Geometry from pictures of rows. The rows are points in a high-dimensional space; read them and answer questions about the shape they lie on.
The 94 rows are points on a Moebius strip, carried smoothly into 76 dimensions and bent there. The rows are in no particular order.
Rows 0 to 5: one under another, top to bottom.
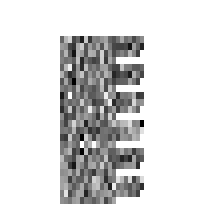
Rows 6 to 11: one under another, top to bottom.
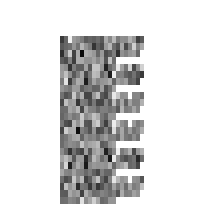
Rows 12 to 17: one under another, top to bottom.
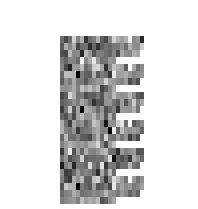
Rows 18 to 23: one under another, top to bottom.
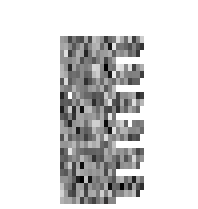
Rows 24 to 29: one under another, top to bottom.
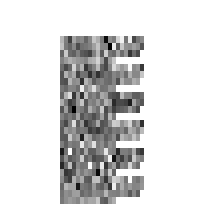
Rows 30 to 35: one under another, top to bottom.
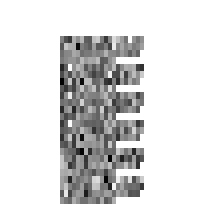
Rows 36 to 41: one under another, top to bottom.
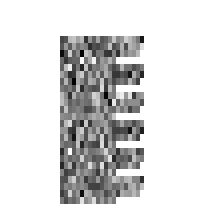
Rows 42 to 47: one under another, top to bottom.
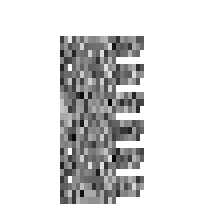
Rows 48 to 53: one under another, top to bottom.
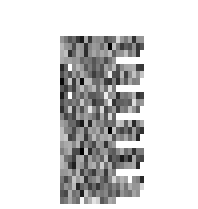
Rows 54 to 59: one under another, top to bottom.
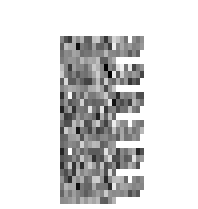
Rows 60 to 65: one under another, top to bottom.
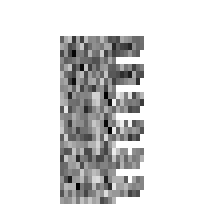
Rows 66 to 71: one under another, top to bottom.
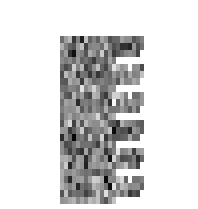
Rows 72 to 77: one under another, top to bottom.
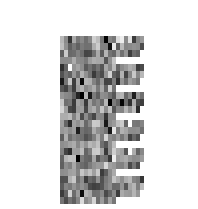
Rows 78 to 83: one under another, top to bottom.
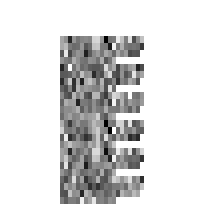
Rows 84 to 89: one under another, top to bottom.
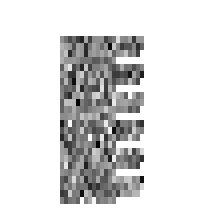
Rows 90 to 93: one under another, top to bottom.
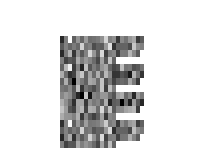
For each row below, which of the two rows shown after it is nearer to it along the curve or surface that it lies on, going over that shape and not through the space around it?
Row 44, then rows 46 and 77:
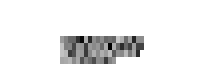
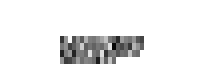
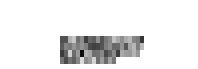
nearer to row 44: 46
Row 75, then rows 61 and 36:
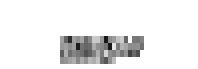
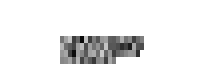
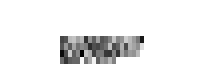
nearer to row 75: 36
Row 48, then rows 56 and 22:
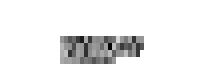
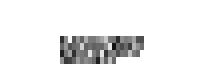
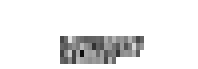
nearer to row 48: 56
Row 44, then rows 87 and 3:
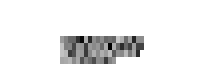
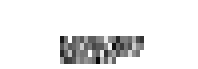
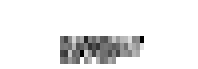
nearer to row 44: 87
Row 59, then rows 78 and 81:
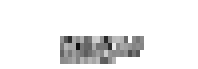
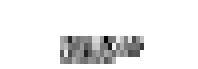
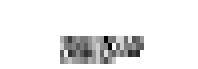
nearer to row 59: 81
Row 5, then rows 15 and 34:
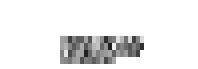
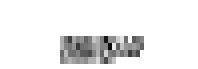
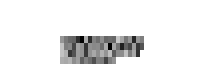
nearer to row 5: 34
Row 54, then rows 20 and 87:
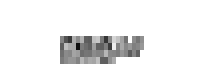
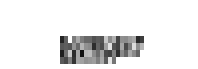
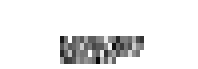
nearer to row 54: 20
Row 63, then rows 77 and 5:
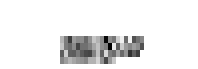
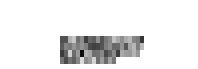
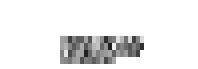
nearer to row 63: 5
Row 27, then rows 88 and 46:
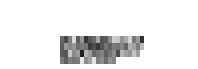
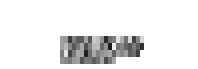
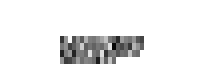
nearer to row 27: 46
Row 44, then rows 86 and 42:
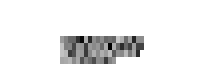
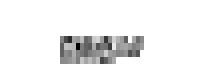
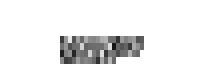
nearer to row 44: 42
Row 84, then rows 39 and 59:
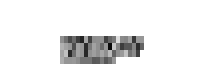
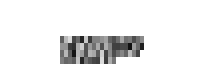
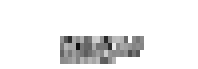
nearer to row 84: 39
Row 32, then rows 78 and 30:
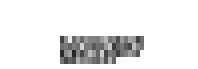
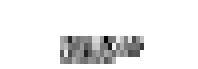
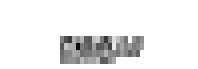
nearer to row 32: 30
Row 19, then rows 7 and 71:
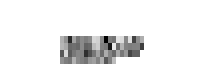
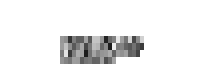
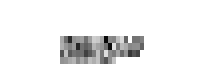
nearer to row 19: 7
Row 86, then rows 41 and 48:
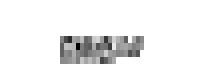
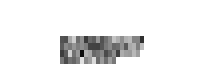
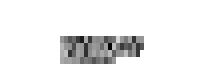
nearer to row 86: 41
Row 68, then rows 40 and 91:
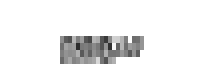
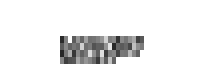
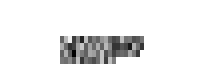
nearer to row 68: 40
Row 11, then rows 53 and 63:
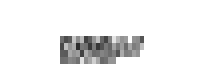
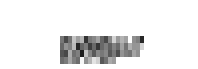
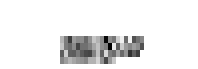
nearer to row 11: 53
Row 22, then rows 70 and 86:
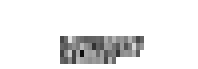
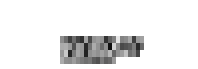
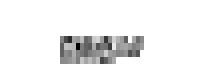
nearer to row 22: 86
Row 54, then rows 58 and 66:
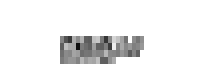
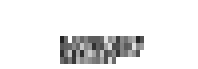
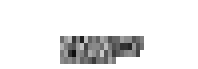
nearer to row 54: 58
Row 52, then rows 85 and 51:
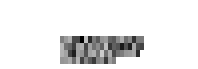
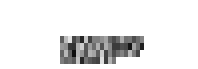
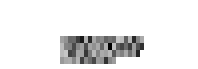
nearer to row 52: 85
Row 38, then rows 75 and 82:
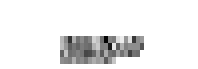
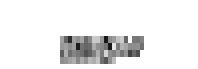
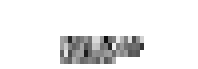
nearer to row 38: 82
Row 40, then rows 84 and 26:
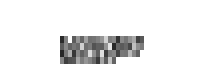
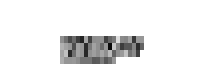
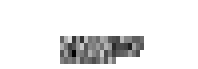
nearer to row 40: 26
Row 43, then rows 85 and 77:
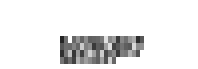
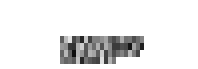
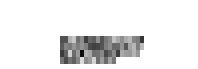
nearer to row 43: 77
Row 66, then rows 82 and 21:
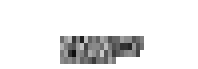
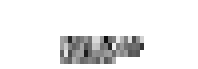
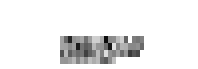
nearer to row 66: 82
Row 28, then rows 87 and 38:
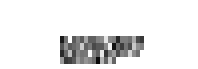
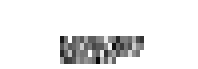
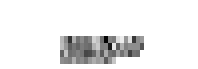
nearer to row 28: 87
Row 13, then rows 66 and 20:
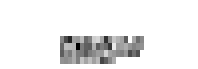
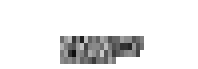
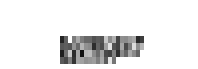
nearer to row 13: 20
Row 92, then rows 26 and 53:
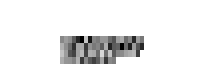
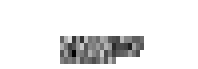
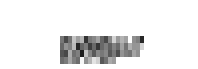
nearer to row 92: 26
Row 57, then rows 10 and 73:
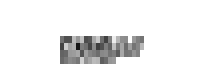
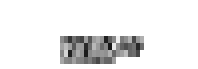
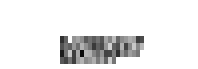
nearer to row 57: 73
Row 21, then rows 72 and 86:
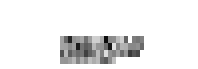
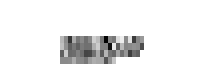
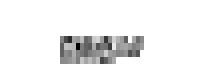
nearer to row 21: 86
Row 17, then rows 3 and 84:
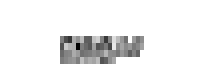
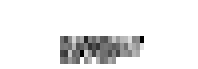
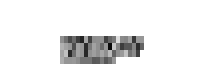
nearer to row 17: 3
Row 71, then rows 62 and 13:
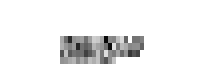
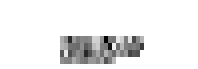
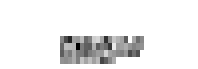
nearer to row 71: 13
